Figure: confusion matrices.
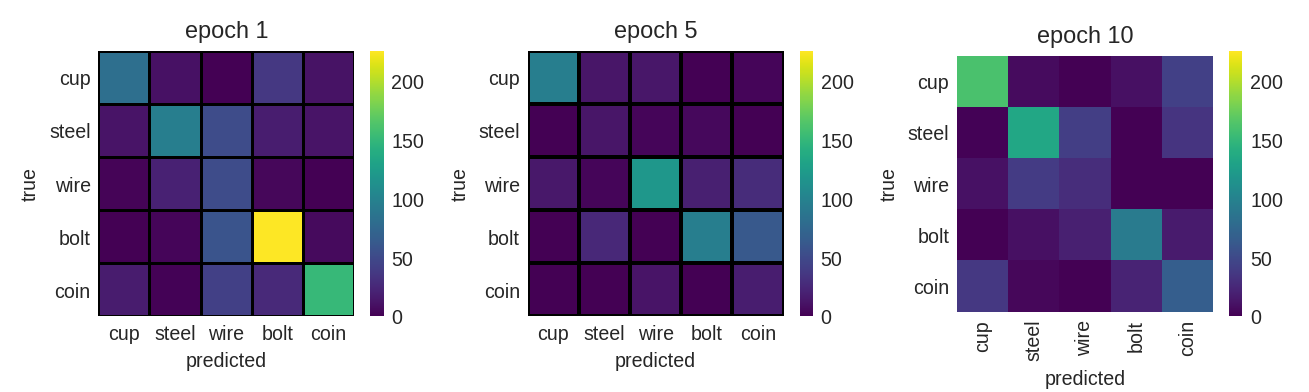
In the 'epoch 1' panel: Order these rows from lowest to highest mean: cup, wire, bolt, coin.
wire, cup, coin, bolt
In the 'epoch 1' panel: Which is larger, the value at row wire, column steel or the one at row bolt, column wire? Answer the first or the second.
the second
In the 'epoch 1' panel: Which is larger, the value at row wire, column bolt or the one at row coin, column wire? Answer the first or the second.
the second
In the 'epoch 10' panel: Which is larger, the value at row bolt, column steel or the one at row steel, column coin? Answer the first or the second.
the second
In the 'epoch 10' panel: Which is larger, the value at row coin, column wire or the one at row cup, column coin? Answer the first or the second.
the second
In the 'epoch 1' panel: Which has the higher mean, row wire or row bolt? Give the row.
bolt
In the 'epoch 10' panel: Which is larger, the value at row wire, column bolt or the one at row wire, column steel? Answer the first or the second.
the second
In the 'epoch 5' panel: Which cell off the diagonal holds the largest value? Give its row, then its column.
bolt, coin
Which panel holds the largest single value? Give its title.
epoch 1
